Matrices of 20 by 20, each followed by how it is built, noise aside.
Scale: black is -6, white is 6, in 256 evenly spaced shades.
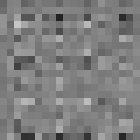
low rank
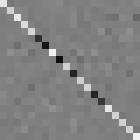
diagonal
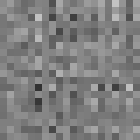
low rank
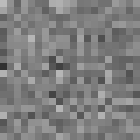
low rank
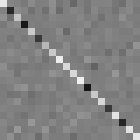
diagonal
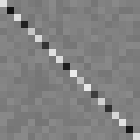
diagonal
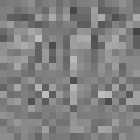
low rank
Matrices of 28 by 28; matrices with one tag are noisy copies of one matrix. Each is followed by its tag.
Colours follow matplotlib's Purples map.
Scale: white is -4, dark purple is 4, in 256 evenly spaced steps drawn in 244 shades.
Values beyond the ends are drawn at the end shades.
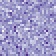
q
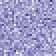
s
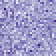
s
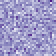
s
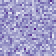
s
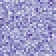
s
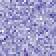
q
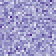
s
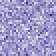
q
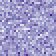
q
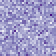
q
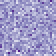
s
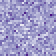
q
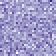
s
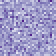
s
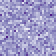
q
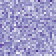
s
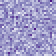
s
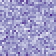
q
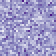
q
